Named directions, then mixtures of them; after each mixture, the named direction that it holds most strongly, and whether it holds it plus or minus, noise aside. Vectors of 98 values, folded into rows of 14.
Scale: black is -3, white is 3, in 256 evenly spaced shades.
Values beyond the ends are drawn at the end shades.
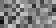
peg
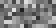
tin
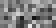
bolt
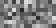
tin, plus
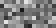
tin, plus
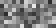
tin, plus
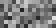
tin, plus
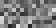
peg, minus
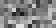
bolt, minus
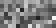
bolt, plus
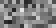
tin, minus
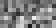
bolt, minus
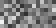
peg, minus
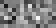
tin, minus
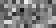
tin, plus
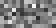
tin, plus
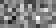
tin, minus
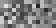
peg, minus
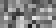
bolt, minus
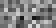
bolt, plus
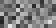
peg, plus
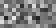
peg, minus
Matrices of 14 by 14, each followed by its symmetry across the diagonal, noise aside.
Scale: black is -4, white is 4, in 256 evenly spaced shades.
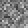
symmetric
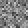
symmetric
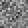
symmetric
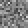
neither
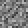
symmetric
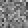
neither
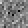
neither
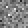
symmetric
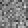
neither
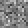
neither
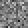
neither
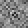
symmetric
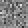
neither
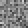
symmetric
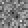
symmetric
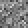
neither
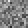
neither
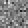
neither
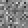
neither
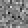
neither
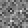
symmetric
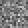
neither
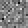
symmetric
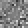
symmetric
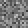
symmetric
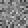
symmetric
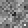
symmetric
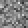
neither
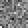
neither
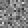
symmetric
